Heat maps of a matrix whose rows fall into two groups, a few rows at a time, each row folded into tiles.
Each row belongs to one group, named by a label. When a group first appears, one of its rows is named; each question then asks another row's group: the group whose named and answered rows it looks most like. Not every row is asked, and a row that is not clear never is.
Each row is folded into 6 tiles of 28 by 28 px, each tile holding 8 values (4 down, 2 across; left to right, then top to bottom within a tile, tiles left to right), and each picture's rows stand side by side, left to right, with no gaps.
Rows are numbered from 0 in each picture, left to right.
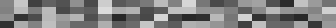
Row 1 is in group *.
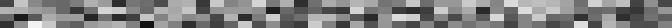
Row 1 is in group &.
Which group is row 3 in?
&
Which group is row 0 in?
*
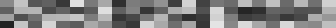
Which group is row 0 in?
*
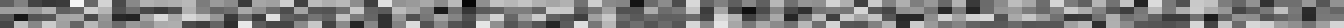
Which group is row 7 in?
*
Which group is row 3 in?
&
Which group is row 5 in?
&
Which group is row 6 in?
&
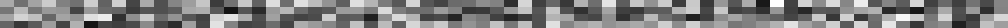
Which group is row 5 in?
*
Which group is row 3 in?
*
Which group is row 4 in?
*
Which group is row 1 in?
*
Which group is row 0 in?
&
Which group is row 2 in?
*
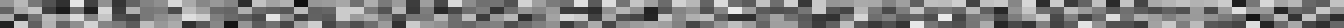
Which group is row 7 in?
&
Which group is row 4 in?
&
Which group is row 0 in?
*
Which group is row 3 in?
*
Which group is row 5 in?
&
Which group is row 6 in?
&
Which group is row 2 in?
&
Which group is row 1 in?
&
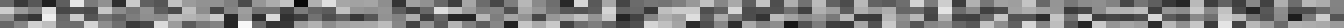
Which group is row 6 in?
*
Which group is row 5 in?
*
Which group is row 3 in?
*
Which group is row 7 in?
*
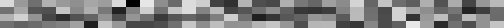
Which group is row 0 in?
&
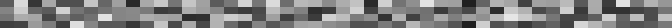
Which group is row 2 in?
&
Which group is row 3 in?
&
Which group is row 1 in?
*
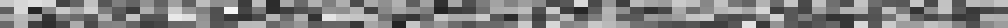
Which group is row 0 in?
&
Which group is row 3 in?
*
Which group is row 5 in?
*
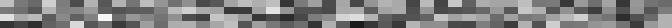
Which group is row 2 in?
&
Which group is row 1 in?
*
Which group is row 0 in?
&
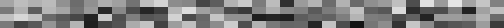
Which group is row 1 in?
*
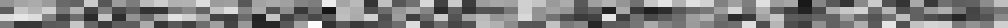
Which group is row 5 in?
*
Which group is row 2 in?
&
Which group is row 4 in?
&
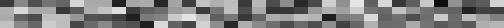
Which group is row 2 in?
&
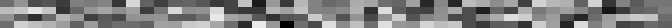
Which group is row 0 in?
*
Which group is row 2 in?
*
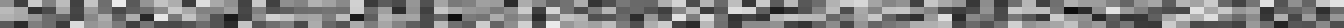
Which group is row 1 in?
&
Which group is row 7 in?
&
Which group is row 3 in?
*
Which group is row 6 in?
*
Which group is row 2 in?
*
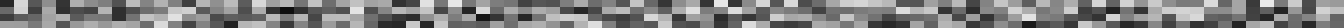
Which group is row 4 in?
&
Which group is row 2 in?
&
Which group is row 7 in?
&
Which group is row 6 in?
&
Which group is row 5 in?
&
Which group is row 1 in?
&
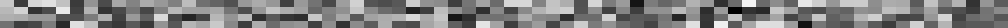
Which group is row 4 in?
*
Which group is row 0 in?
&
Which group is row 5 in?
&
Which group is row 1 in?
*
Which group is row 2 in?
*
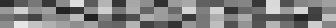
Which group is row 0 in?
*
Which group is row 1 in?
*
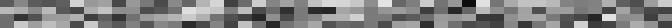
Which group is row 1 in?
&
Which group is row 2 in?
&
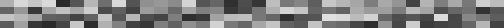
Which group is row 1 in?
*
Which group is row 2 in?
&
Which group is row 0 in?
&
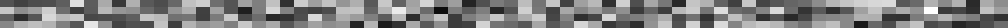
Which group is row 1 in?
*
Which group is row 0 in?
*
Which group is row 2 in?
&
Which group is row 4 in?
*
